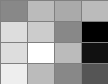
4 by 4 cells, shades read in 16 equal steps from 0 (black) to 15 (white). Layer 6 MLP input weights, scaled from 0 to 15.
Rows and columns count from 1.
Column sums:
48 49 37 17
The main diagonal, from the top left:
8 12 11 5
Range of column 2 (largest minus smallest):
4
